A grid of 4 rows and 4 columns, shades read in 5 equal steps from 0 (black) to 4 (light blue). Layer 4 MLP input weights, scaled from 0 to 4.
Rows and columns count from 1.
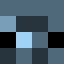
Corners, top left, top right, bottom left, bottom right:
2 2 1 2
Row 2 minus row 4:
2 -1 0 0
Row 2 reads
3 1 1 2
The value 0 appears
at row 3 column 1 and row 3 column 4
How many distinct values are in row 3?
3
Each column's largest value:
3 4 2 2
